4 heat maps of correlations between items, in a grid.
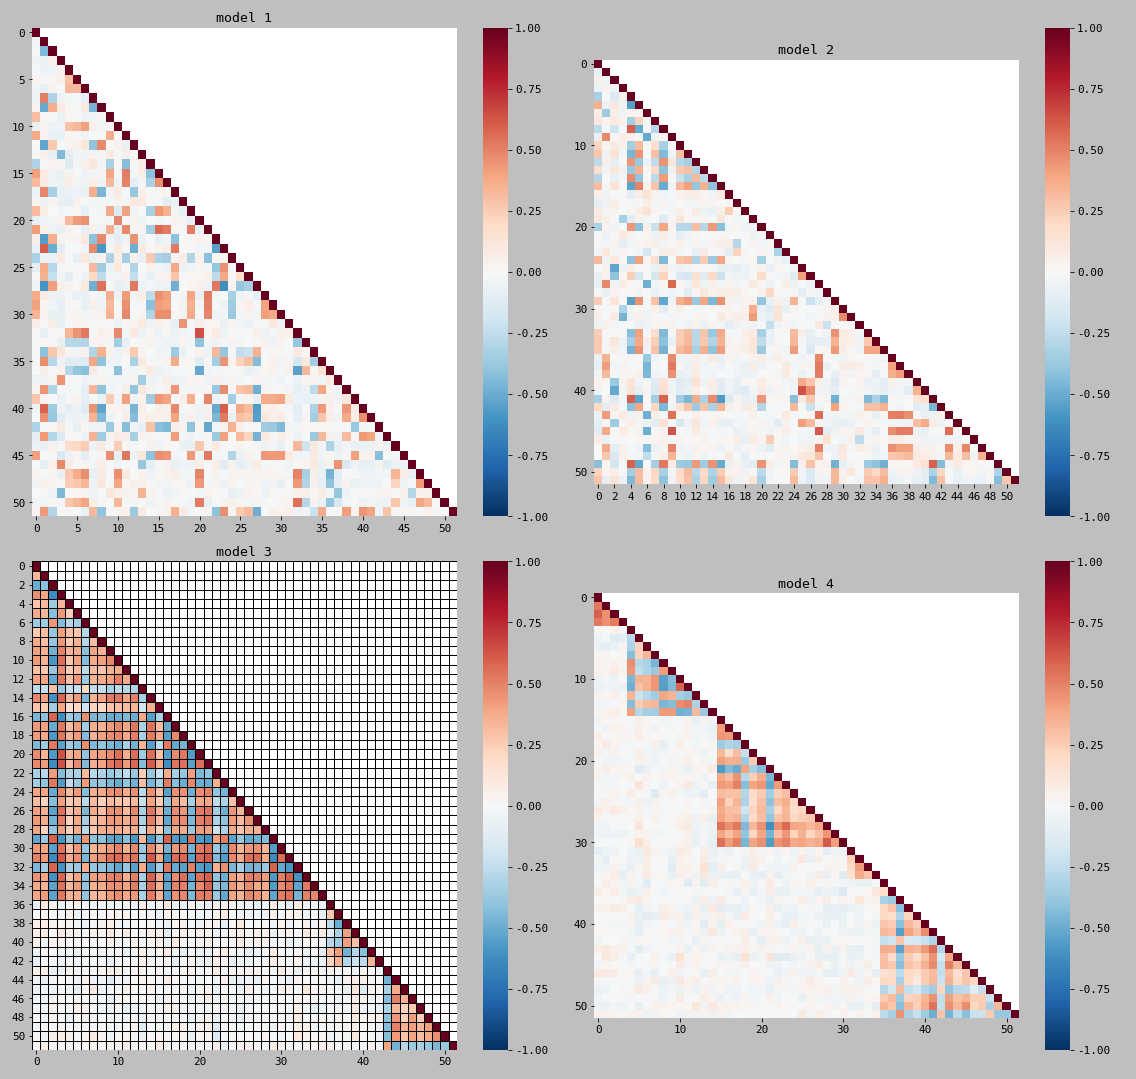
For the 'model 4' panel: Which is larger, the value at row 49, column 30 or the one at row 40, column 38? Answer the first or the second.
the second
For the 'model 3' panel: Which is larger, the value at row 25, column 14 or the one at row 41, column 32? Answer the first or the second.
the first
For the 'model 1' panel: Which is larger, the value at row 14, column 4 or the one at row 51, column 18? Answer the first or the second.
the second
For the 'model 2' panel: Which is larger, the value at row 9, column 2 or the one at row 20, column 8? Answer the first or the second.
the second
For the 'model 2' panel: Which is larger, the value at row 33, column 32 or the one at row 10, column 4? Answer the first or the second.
the first
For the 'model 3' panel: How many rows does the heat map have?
52
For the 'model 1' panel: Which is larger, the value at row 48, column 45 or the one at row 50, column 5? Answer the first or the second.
the second
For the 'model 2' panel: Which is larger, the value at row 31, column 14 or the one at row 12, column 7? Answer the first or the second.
the first
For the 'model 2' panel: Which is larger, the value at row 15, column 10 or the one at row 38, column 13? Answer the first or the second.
the first
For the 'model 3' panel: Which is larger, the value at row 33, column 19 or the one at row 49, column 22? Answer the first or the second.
the second
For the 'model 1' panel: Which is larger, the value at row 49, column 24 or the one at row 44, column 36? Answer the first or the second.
the first
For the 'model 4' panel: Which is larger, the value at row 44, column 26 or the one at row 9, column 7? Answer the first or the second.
the first
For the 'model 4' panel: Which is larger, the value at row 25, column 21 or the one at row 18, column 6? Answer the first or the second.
the second
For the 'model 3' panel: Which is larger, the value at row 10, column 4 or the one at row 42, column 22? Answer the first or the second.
the first
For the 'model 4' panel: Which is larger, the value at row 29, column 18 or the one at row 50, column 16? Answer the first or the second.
the second
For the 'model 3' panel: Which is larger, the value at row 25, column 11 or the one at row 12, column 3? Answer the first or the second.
the second
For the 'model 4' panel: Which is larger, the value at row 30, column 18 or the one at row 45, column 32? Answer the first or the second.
the second
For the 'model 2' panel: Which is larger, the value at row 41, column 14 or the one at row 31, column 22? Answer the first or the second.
the first
